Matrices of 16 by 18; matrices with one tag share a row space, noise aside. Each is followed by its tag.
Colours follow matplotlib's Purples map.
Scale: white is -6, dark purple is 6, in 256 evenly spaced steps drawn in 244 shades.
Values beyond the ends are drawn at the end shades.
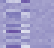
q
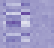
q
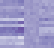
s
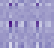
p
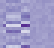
q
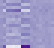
q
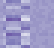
q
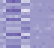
q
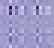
p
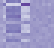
q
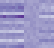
s
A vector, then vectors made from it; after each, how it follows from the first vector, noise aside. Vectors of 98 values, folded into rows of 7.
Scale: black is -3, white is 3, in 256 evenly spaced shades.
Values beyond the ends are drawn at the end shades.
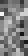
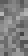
shrunk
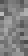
shrunk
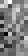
wrapped around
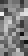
copied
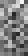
wrapped around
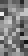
copied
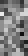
copied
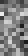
copied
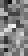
wrapped around
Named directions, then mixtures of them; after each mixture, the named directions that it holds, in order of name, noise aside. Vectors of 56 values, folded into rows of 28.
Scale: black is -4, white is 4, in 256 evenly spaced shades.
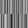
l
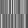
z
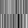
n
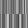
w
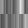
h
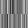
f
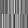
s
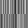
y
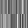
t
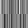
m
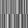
w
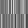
z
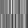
z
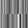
m, n, w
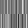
n, t, w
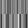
n, w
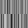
l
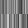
h, s, w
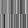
h, m, w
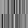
s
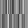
f, w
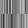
h, l, z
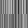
n, y, z
